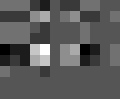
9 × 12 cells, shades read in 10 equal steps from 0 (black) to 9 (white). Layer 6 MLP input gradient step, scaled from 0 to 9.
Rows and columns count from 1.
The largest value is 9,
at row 5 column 5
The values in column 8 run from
2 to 6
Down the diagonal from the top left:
4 2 4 2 9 3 3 3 3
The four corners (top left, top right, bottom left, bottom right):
4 3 3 3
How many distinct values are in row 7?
3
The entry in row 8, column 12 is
3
